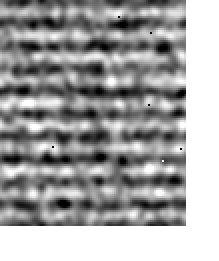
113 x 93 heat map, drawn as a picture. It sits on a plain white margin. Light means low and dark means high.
Average level on the scale: 50%. Lone odd cells: 6, 5 higher and 1 lower than their neighbours. Slope: none. Stripes: horizontal, repeating 10 times.
